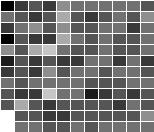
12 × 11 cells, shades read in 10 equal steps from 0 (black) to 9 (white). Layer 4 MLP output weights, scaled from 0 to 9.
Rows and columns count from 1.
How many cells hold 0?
2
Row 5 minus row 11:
-4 0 3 5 2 0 0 1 0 0 -1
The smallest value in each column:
0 2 2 2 2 2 1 2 2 2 2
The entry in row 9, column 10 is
2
